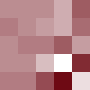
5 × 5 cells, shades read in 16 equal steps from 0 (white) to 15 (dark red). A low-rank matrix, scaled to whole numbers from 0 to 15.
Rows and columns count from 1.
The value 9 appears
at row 2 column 5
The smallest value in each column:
7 7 4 0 2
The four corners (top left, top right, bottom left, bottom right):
7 10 8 2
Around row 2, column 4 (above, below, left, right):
5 10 6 9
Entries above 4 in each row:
5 5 5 3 4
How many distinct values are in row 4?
4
